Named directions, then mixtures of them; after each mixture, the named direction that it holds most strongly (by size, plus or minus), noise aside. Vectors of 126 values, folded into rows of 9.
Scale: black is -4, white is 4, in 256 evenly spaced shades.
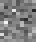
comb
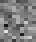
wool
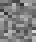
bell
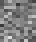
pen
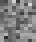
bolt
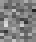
comb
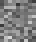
pen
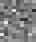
comb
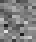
wool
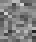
bell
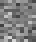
pen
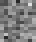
bolt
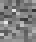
comb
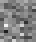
wool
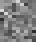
bell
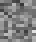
bell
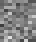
pen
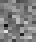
wool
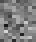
wool
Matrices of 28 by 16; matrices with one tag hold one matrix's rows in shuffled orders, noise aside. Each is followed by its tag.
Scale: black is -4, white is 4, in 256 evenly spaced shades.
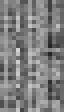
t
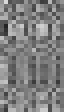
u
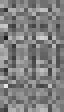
u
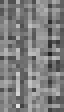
t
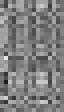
u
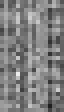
t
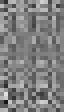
u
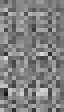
u
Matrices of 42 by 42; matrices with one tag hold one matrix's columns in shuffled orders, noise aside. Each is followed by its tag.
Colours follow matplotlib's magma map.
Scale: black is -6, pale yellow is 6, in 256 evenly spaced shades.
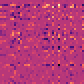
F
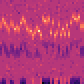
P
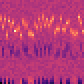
P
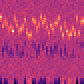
P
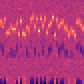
P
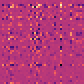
F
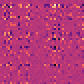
F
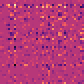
F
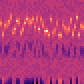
P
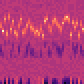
P
